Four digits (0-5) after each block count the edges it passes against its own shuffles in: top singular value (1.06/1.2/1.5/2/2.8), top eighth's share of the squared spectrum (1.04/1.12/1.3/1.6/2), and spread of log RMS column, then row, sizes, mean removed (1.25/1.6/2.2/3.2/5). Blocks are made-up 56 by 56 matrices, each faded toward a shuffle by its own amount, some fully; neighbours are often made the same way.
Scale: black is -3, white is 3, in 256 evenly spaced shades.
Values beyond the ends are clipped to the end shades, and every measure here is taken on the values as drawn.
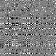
4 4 2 3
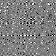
4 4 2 3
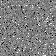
0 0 0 0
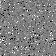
1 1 1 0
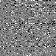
4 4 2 2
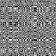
5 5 3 3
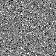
1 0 1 0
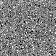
0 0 0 0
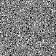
0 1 2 0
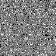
1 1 0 2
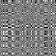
5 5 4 3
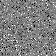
1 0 0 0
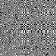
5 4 3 3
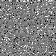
3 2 0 1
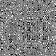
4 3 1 1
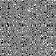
4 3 2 1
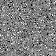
2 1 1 0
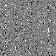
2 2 2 0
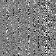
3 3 4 0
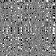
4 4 3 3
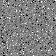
2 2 1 0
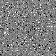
2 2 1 0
